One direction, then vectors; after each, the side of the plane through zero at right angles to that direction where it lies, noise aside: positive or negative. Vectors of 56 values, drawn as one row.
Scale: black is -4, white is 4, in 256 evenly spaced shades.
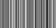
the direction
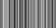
negative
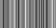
positive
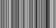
positive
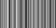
negative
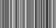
positive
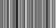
positive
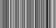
positive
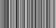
positive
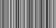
positive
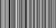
negative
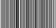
positive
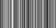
positive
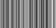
positive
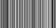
negative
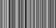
negative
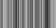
positive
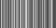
positive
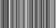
positive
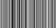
negative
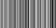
negative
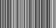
positive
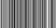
negative
